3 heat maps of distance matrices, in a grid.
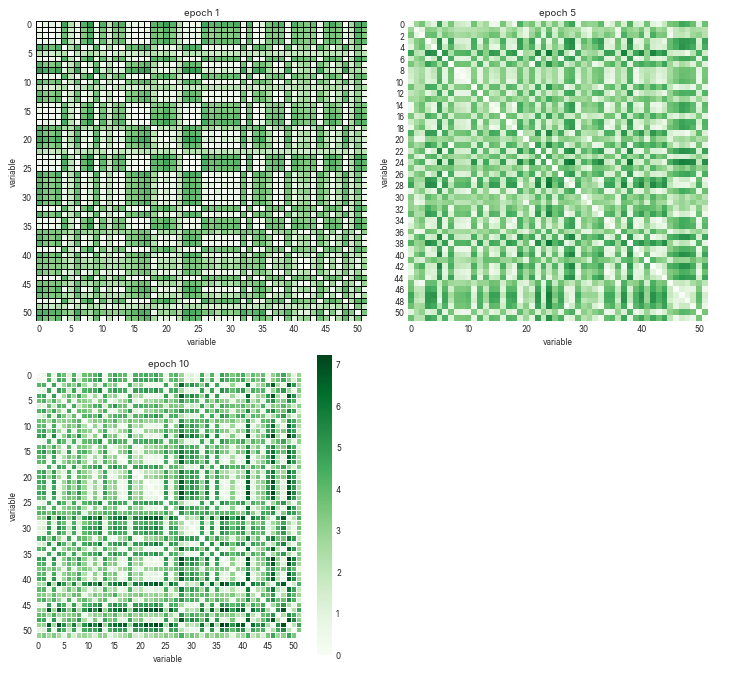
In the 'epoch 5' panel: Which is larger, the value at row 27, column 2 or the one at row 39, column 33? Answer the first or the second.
the second
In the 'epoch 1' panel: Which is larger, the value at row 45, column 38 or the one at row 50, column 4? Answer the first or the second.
the second
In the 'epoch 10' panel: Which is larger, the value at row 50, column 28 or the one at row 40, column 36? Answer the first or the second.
the first
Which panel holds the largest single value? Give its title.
epoch 10
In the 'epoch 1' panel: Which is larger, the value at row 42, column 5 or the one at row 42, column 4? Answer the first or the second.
the second
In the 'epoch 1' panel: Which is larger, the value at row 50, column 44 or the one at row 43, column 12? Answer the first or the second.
the first
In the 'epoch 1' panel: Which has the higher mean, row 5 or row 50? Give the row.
50
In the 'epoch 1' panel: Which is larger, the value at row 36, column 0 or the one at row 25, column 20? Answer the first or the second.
the second
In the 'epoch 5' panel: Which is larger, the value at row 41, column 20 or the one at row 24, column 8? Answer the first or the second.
the second
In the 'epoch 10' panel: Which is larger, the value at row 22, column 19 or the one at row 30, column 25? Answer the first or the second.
the first
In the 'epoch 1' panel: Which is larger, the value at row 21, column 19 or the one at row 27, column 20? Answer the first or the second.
the second
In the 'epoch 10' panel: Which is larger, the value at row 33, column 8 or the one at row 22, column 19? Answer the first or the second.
the second
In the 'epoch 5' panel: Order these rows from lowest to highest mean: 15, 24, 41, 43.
43, 15, 41, 24
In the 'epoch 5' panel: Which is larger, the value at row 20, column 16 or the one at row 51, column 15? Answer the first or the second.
the second
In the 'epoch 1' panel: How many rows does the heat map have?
52
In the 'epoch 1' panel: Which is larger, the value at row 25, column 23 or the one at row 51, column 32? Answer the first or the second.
the second
